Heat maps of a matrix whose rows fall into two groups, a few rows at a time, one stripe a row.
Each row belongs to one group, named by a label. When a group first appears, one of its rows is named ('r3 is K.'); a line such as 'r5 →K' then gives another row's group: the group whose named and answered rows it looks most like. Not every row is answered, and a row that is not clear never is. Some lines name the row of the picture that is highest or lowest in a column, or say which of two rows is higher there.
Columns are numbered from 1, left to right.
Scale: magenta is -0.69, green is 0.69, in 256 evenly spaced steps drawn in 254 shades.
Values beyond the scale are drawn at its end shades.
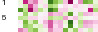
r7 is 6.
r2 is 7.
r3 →7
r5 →7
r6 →6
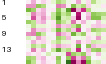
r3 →7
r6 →7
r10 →7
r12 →6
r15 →7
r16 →7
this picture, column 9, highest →16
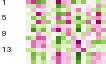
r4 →7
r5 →6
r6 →7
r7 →6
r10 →7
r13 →7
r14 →6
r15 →6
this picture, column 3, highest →1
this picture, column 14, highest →11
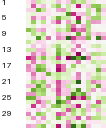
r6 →6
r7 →7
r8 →7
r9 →6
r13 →7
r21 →6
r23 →6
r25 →7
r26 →7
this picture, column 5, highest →19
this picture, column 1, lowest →15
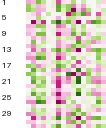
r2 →7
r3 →7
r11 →6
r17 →7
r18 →6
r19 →7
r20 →6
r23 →6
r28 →6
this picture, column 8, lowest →26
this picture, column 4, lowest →6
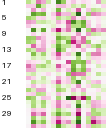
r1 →7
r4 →6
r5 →7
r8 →6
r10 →7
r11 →7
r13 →7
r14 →6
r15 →6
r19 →7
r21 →6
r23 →7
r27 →6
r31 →6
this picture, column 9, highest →25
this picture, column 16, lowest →8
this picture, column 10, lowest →25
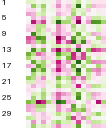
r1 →6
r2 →6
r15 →7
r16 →6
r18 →6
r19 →6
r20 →7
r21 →7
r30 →7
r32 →6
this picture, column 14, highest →6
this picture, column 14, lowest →13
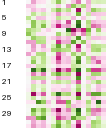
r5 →7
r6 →6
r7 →6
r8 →7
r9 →7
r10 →6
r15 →6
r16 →6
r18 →6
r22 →6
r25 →6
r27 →7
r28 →6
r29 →6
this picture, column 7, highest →24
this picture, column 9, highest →8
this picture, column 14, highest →24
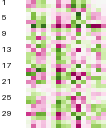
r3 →7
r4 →6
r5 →6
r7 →6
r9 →6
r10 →7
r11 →6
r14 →7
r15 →7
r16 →7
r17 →6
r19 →7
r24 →6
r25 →7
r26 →7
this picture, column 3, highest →18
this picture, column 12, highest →2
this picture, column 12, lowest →19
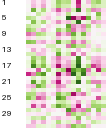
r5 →7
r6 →6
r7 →7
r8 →7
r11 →7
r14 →7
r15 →6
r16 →6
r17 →6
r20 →6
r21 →6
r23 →6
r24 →7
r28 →7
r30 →6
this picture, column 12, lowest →5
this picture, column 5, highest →18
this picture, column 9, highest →5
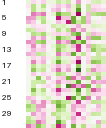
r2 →6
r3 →6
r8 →7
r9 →6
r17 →6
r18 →6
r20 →7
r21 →6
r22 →7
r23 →6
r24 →6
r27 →7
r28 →7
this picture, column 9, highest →22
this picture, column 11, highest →18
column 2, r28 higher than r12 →Yes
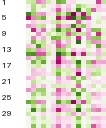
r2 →6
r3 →6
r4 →7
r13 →7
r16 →6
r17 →6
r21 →6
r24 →6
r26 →7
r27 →6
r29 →7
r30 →6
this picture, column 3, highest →12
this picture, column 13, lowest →5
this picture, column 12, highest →5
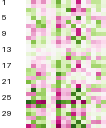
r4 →7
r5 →6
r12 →6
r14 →7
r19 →7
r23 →6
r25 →6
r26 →7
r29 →7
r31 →6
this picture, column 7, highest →26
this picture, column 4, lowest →26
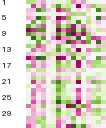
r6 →6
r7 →7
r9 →7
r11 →7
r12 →7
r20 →6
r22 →7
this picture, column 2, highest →10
